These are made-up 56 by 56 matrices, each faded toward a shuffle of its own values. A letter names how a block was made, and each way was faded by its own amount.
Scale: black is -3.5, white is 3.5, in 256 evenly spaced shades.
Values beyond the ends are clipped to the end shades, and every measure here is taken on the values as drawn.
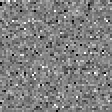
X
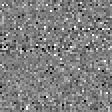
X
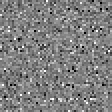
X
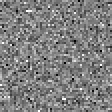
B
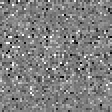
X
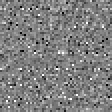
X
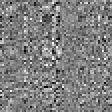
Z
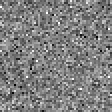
B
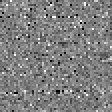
X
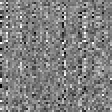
Z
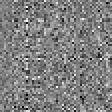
Z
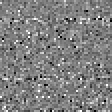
X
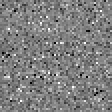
X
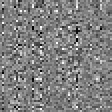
Z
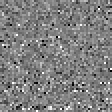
X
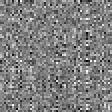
Z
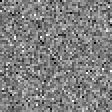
B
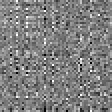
Z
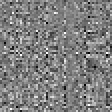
Z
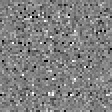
X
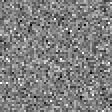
B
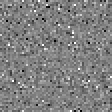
X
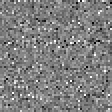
X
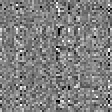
Z
